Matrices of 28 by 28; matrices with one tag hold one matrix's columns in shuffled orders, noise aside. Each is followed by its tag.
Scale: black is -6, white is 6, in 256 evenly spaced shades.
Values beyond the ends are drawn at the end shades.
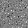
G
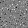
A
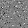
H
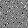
H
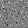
H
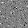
H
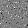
H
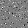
H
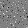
G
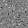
A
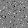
G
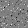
A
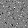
H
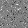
A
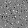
G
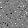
H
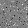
A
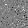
A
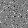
G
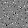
H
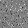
A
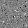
G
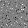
A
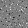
A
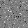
G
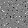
G
